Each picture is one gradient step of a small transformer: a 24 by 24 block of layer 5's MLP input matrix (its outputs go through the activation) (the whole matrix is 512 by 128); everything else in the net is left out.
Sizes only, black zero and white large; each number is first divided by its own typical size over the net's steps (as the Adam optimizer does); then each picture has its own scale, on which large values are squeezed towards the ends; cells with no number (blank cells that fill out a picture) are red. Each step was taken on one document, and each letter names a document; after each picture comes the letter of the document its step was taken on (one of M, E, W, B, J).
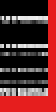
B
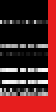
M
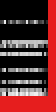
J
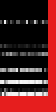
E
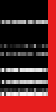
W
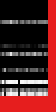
E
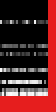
E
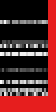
J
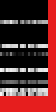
M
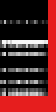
J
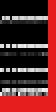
B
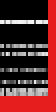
W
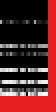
M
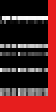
B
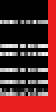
M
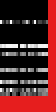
M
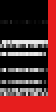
J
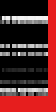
B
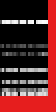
W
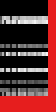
B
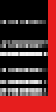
J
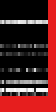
W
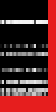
W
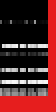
M
